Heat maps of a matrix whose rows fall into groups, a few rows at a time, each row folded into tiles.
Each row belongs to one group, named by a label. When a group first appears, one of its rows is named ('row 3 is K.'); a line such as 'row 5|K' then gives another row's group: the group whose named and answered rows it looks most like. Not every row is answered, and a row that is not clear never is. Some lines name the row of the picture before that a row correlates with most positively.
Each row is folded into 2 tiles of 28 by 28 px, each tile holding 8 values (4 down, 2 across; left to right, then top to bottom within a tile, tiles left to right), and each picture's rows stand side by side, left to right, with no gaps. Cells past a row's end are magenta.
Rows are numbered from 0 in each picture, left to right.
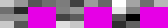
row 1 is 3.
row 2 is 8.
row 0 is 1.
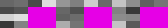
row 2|1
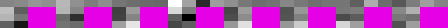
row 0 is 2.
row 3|8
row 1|8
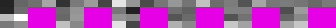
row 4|3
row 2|1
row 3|3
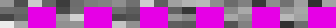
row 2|3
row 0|3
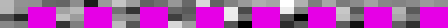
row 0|8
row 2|1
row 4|2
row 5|8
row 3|3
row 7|2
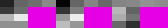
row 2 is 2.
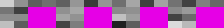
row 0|1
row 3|3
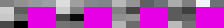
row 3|3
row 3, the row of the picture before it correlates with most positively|0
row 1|8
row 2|1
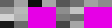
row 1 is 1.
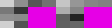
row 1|8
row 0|1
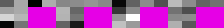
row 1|2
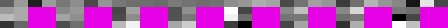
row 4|2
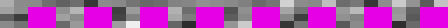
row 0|8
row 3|2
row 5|8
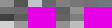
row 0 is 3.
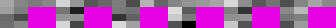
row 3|2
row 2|3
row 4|1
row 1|1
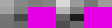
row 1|8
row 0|8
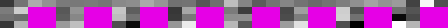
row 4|1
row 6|2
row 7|3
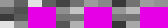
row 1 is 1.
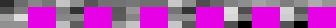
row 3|1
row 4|2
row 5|2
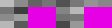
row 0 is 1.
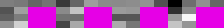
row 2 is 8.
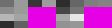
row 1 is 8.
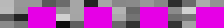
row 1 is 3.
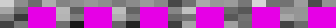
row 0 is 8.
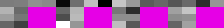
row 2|1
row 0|2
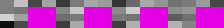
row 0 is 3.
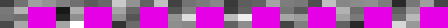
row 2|8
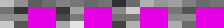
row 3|1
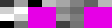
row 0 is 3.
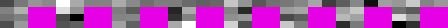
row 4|1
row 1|8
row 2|1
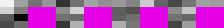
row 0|8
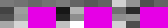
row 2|1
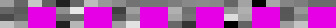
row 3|2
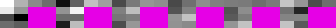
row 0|8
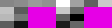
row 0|2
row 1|8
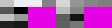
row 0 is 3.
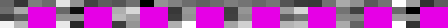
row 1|1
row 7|1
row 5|3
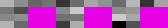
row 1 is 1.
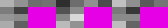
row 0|1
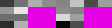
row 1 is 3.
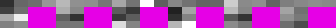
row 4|8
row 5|2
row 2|3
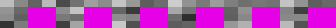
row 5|1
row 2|1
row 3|8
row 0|8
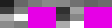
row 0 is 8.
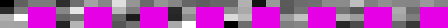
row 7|2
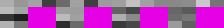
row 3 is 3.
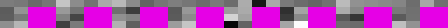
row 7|3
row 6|8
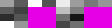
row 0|3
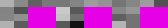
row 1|2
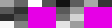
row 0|3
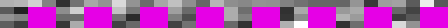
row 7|3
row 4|2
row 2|8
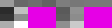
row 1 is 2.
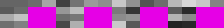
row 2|1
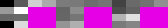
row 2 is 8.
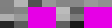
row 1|2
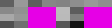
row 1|2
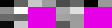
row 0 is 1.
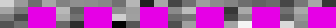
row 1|2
